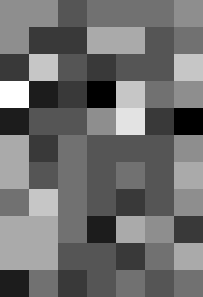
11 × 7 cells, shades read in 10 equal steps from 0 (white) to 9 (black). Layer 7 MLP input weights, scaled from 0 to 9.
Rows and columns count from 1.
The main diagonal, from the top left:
4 7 6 9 1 6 3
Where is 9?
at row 4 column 4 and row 5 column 7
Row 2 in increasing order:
3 3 4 5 6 7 7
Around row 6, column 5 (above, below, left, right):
1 5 6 6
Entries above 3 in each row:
7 5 5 5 6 6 5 6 4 4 7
